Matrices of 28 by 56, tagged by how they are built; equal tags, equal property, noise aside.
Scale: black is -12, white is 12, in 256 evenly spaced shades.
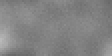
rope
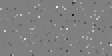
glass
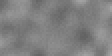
rope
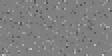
glass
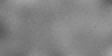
rope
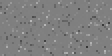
glass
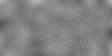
rope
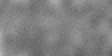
rope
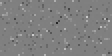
glass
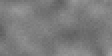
rope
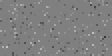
glass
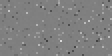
glass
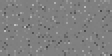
glass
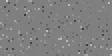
glass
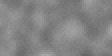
rope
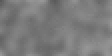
rope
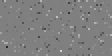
glass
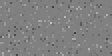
glass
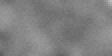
rope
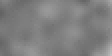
rope
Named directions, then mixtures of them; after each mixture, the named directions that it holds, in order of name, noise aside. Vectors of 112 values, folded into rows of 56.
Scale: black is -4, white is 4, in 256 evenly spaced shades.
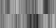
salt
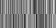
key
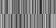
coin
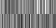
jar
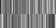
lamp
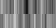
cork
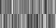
lamp, salt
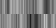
salt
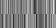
key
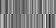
coin, lamp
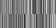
coin, key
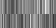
jar, salt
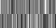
jar, lamp, salt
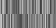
coin, jar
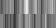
cork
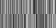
key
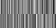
cork, key, lamp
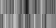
cork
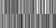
jar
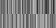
jar, key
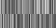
jar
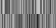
coin, jar, salt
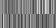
jar, key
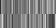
lamp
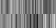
coin, salt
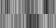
key, salt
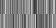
key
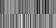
jar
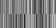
coin, key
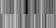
cork
